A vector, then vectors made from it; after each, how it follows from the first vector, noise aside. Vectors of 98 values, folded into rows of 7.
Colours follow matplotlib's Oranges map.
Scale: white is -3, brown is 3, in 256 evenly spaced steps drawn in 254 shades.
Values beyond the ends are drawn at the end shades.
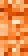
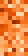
sign-scrambled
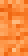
shrunk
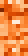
copied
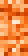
copied
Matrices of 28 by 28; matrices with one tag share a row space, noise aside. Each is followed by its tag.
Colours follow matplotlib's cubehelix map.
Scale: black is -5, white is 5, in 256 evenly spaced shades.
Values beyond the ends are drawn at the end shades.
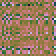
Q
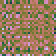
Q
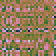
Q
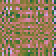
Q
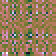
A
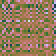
Q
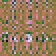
A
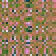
A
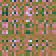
A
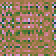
Q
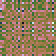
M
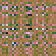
A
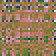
Q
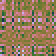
M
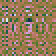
A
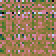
M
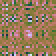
A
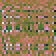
Q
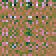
A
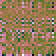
M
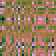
M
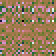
M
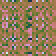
A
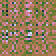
A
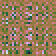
A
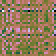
Q
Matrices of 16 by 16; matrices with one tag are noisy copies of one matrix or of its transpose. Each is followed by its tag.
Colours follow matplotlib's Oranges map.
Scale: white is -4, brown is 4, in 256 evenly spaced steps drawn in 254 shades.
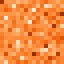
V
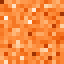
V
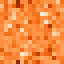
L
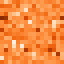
L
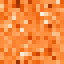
L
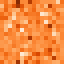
L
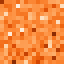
V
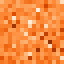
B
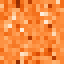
L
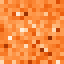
B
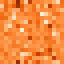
L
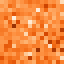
B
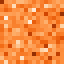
V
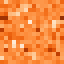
L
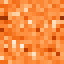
L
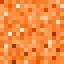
V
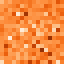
B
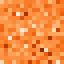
B
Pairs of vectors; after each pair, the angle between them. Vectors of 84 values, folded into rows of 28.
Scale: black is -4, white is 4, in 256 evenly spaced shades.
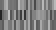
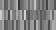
nearly opposite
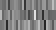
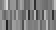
partly aligned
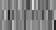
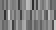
nearly opposite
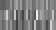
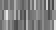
partly aligned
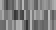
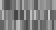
nearly parallel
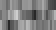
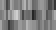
nearly parallel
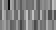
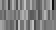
orthogonal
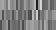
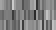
partly aligned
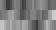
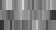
nearly opposite
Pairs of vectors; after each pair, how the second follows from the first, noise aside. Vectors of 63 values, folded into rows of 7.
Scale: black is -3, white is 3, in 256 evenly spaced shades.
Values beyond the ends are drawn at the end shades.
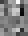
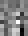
wrapped around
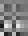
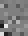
partly zeroed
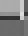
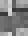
wrapped around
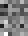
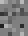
partly zeroed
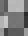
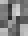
wrapped around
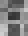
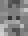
partly zeroed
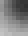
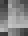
wrapped around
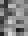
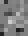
partly zeroed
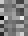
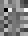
wrapped around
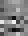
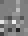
partly zeroed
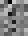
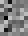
wrapped around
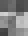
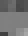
partly zeroed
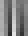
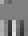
partly zeroed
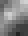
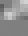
partly zeroed
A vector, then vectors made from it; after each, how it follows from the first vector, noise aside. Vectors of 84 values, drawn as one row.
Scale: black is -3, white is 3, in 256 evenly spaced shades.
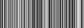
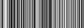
reversed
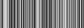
reversed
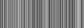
shrunk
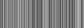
shrunk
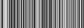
reversed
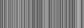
shrunk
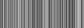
shrunk
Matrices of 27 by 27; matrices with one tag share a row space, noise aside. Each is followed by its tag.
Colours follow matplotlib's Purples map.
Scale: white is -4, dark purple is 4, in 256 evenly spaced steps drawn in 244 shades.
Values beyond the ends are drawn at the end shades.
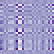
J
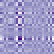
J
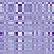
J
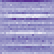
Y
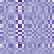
J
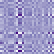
J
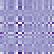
J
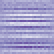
Y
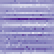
Y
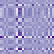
J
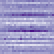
Y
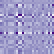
J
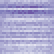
Y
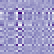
J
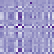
J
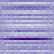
Y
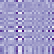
J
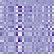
J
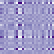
J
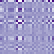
J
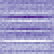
Y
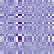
J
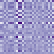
J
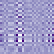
J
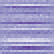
Y
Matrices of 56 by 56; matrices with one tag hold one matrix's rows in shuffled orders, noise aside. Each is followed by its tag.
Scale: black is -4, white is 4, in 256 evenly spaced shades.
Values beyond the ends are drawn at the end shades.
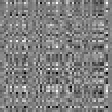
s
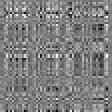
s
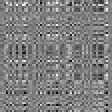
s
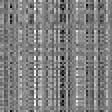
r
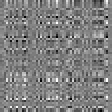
s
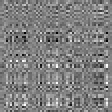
s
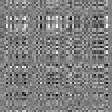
s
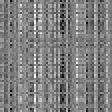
r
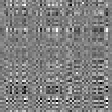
s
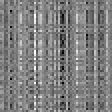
r
